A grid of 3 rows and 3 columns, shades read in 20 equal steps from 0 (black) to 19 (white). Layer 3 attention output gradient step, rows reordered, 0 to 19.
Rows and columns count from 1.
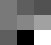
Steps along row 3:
down up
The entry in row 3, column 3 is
19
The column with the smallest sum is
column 2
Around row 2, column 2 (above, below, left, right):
7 0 9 12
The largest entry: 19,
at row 3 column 3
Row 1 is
9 7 6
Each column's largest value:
9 10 19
